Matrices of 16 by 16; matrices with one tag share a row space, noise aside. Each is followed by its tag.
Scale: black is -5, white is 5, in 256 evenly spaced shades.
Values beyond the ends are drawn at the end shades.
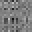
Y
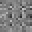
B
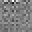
Y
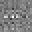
Y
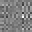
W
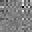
W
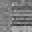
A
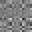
B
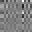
W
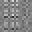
Y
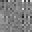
W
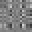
B
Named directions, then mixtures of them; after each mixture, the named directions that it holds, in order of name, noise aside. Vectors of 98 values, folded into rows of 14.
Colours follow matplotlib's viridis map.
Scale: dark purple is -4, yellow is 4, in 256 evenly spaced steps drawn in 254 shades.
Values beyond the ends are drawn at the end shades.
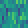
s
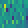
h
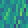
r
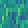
s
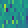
h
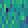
h, s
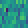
h, s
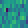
h, s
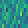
h, r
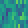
r, s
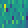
h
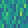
h, r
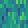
s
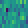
h, s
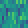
s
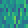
r, s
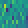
h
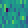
h, s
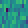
h, s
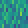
h, r
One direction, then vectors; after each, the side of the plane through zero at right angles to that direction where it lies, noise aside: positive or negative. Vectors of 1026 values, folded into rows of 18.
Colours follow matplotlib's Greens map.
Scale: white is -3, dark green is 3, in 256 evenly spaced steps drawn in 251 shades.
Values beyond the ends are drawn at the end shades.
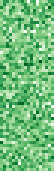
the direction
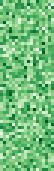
negative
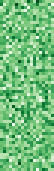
negative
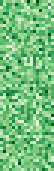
negative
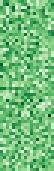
positive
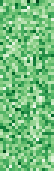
negative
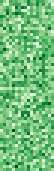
negative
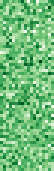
positive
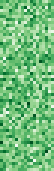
positive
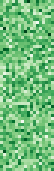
negative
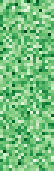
negative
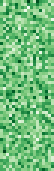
negative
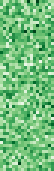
negative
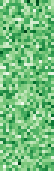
negative
